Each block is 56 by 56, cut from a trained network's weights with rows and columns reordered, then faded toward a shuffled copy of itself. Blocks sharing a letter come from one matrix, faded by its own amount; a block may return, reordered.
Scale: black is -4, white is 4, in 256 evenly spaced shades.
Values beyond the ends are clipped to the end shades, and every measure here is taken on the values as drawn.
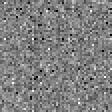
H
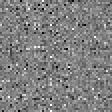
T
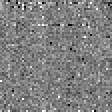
H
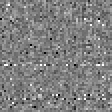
H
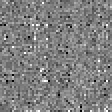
H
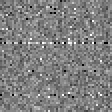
H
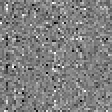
T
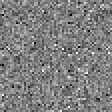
T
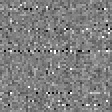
H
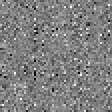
T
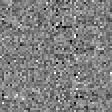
T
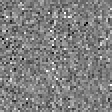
T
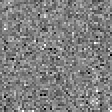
T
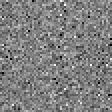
T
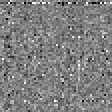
H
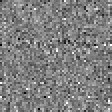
T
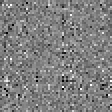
T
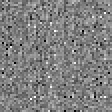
H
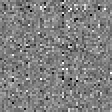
T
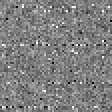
H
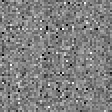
H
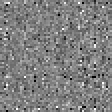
T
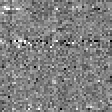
H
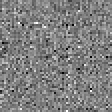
T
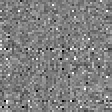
H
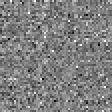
T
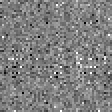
H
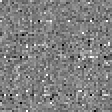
H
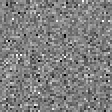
T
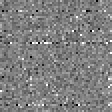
H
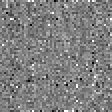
H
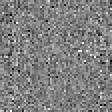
T
